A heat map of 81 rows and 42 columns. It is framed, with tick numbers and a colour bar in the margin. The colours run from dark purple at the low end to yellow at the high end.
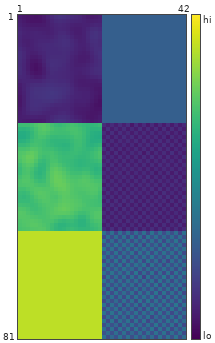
It is made of 3 by 2 panels. Panel 1,1: very low, blotchy, faint in contrast. Panel 1,2: low, flat. Panel 2,1: high, blotchy, faint in contrast. Panel 2,2: very low, checkered, faint in contrast. Panel 3,1: very high, flat. Panel 3,2: low, checkered.
